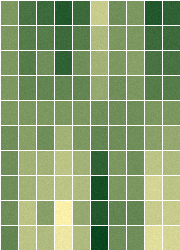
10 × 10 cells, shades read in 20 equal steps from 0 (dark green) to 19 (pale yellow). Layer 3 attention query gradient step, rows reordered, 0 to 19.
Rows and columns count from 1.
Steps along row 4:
down same same same up down up down same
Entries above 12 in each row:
1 1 0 0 0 0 3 5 4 6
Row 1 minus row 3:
0 -1 -4 -1 -4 3 -1 -1 -3 -2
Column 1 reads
9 9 9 9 9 8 8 8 8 7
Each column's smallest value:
7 5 4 2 4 0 7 7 2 3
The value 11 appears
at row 4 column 6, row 6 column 10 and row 9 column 5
